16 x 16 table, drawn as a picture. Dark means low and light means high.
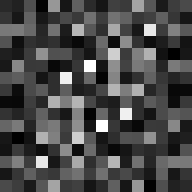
No seam splits the table. No overall slope runs across the table. The texture is fine-grained noise. The centre is the roughest part. The ninth with the highest average is the centre. Most values sit low, with a long tail of high ones. A half turn leaves it unchanged.
